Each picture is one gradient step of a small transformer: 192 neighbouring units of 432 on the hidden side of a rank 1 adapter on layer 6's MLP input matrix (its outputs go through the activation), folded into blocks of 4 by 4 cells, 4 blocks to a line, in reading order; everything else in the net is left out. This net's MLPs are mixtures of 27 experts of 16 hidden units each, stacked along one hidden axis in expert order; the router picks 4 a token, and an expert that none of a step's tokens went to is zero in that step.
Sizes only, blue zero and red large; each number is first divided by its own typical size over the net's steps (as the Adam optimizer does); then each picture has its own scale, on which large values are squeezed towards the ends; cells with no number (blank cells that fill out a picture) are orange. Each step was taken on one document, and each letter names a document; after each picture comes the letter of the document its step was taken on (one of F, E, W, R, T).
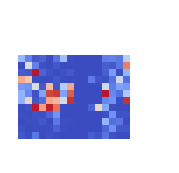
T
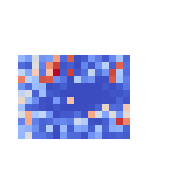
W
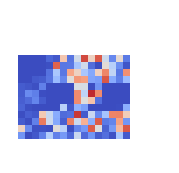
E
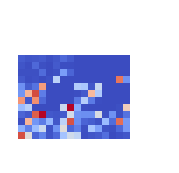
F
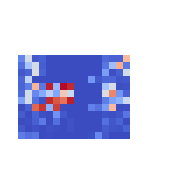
T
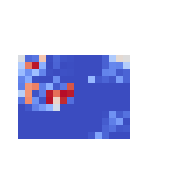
T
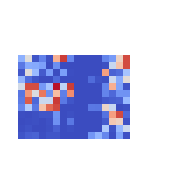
T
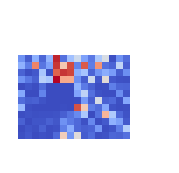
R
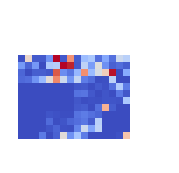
R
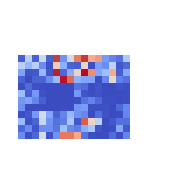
R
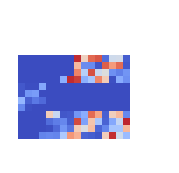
E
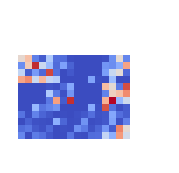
W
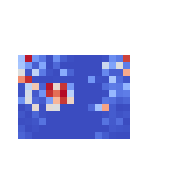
T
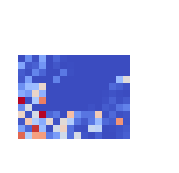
F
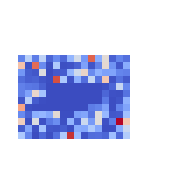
R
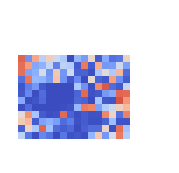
W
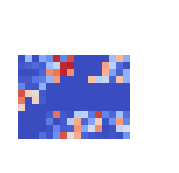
E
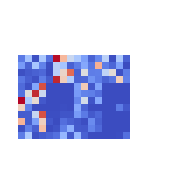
R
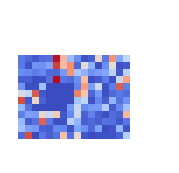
R
